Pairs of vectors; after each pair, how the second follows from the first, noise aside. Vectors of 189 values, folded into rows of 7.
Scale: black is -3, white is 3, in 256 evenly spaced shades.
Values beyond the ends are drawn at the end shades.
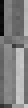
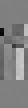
partly zeroed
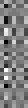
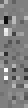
partly zeroed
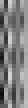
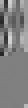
partly zeroed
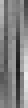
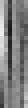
reversed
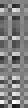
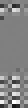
partly zeroed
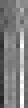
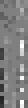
partly zeroed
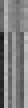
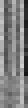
reversed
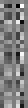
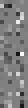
partly zeroed
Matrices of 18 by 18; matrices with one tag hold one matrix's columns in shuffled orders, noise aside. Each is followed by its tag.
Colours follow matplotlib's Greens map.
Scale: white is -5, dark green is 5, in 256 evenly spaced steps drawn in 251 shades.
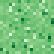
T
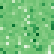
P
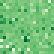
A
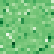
T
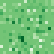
A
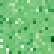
A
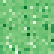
P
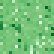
P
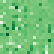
P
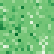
P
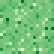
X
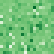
P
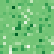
P
